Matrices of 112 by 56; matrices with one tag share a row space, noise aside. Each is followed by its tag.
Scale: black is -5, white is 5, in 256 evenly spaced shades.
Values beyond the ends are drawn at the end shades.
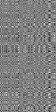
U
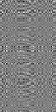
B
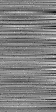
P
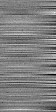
P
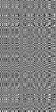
U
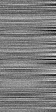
P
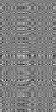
B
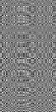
B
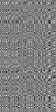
U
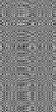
B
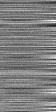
P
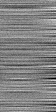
P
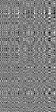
U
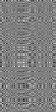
B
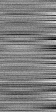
P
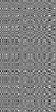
U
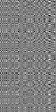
U
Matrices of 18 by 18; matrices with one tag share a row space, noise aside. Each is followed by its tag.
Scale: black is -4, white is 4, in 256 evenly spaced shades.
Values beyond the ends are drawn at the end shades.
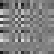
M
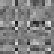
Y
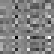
Y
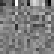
Y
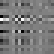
M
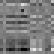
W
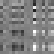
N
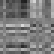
W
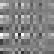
M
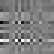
M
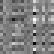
N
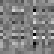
N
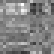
W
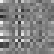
M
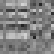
W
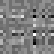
N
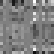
N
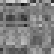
W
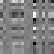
N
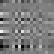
M
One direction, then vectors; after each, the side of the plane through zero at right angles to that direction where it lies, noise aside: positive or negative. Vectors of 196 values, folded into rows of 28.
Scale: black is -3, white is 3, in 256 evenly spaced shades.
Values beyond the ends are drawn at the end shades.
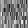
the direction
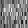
negative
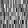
negative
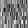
positive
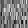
negative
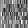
positive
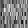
negative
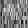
negative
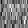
negative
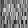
negative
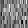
negative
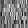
negative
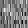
negative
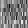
positive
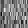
negative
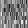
positive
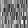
positive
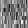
positive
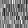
positive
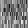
positive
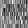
positive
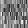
positive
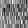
positive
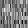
negative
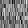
negative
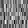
negative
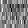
positive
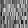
negative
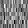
negative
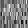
negative
